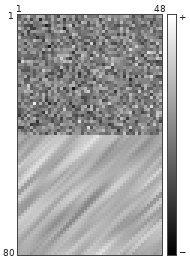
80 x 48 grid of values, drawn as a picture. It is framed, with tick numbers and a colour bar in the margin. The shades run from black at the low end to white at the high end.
The table splits into 2 rows of 1 panel. Panel 1,1: middling, fine-grained, strong in contrast. Panel 2,1: high, slanting up to the right.
